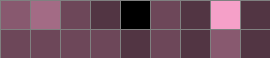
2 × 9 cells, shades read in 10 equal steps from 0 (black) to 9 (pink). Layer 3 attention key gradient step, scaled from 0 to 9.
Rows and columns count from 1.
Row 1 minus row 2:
1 2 0 -1 -3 0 0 4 0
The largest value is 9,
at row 1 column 8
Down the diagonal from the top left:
5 4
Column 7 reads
3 3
